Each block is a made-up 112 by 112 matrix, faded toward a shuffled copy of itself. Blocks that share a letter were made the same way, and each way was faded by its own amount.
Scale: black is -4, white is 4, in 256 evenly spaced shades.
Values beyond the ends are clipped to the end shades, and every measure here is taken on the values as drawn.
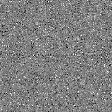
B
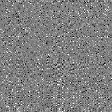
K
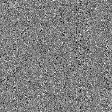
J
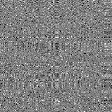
K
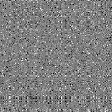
K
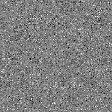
B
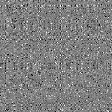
K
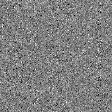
J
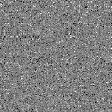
B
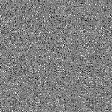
B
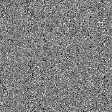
J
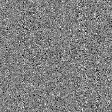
J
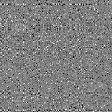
K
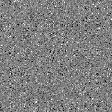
B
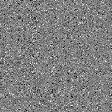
B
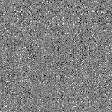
B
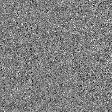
J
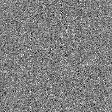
J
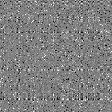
K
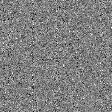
J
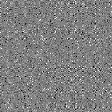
K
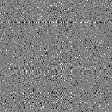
K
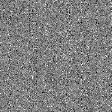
J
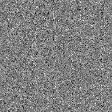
J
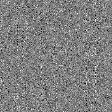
J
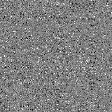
B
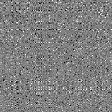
K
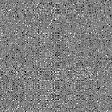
K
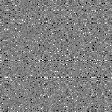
K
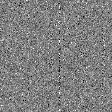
J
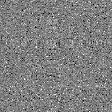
B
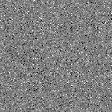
B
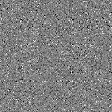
B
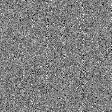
J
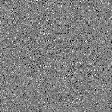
B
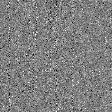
J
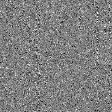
J
